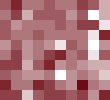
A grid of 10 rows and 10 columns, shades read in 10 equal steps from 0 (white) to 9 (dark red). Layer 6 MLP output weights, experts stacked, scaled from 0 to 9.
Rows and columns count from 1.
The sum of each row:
56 46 51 51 39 54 50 39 60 61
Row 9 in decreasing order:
9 8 8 7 5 5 5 5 4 4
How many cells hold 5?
28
